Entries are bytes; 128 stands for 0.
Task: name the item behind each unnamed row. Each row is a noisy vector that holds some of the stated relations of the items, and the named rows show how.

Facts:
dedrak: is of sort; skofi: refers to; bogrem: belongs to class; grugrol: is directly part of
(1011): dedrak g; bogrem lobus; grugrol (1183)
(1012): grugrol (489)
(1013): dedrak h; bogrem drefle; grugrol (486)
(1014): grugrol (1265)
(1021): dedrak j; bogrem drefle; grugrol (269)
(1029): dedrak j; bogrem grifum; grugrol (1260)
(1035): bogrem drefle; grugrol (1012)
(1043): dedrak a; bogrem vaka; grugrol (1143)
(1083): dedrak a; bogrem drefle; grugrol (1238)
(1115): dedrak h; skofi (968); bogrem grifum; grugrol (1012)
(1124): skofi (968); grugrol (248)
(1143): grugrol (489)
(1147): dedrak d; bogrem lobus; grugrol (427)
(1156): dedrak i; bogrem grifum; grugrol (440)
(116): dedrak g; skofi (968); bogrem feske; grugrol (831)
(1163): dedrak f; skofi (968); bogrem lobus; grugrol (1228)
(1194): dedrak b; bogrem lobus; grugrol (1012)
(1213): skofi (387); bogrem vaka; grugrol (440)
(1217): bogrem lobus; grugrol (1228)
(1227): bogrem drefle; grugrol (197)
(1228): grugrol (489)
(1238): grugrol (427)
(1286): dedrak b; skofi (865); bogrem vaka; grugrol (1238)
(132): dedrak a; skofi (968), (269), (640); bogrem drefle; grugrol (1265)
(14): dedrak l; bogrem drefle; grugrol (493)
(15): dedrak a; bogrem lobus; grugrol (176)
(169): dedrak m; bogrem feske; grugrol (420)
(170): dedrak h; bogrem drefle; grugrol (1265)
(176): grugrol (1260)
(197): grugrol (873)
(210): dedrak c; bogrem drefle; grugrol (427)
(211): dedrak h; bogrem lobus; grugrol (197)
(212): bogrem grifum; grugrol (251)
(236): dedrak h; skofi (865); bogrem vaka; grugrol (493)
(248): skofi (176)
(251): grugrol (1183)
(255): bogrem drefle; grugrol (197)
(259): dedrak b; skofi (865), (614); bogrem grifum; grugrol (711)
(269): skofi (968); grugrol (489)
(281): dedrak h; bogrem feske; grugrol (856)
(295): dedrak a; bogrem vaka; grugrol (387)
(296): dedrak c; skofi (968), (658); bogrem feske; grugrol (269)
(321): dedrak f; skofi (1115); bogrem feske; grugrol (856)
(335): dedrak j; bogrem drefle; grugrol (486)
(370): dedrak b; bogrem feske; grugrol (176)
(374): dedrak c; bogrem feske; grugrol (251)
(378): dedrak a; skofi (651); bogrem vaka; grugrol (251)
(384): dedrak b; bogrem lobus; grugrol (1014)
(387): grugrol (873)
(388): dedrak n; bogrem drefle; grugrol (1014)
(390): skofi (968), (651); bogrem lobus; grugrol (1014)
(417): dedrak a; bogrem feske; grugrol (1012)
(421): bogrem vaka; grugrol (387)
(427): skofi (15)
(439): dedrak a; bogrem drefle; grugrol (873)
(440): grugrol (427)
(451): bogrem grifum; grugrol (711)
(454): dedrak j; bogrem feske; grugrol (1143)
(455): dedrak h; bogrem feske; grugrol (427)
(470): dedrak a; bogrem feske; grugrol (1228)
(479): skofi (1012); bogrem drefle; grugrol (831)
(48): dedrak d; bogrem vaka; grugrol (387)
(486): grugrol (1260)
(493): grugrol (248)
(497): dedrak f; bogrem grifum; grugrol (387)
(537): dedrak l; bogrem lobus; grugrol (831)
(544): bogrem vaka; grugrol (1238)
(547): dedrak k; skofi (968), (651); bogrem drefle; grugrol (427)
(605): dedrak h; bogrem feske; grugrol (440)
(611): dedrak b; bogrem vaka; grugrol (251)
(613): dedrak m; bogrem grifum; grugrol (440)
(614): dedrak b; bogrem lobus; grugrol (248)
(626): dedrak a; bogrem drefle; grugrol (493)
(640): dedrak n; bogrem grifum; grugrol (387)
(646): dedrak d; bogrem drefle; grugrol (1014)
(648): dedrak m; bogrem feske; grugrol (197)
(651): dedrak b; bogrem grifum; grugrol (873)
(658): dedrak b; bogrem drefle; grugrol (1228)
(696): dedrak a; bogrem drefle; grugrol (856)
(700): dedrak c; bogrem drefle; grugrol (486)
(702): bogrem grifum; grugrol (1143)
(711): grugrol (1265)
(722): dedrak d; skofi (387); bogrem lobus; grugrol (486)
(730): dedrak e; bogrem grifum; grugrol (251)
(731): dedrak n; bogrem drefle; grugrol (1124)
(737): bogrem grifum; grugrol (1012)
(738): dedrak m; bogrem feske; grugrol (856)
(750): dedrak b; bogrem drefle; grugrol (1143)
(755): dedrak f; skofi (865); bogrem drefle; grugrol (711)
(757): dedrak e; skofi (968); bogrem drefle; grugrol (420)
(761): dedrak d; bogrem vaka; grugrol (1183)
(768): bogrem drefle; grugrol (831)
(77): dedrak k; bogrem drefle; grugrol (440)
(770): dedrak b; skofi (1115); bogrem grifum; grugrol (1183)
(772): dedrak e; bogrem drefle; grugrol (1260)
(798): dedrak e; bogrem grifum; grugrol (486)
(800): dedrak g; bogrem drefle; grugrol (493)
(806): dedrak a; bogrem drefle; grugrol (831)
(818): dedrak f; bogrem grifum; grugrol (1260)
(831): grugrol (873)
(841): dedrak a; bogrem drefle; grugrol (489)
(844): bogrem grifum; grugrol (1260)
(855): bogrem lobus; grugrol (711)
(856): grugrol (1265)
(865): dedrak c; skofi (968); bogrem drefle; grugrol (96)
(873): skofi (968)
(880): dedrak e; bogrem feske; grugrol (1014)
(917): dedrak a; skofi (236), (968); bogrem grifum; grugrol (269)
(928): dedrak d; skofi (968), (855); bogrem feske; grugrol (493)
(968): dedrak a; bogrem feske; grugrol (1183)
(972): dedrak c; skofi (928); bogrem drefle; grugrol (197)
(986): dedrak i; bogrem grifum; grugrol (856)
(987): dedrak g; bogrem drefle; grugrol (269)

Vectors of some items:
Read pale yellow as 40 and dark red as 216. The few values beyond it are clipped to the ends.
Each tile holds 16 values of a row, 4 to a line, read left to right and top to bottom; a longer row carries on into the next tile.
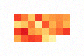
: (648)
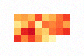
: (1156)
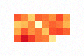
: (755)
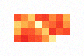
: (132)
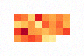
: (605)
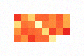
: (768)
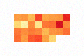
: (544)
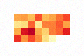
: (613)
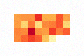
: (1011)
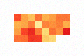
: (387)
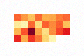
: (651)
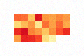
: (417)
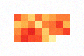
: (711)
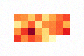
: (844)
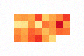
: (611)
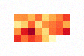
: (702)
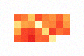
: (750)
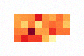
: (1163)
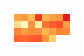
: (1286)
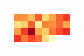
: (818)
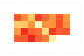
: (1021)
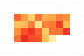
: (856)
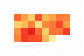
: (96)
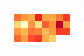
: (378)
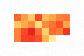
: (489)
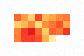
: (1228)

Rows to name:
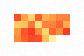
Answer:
(197)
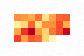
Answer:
(212)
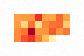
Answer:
(1147)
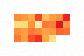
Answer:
(761)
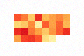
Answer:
(169)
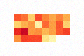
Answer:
(281)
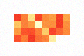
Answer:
(1013)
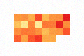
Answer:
(1213)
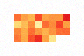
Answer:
(48)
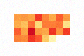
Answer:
(537)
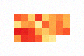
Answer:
(370)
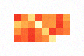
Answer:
(335)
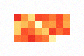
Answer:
(972)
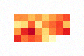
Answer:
(451)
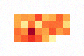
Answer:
(614)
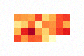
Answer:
(730)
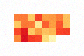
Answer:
(321)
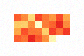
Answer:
(626)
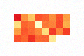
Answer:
(479)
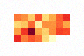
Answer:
(798)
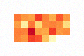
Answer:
(211)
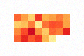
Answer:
(1124)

